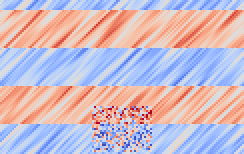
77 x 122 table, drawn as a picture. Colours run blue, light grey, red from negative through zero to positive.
Average level on the scale: 50%. Odd patch: rougher, in the bottom middle. Roughest part: bottom middle. Stripes: horizontal, repeating 2 times.
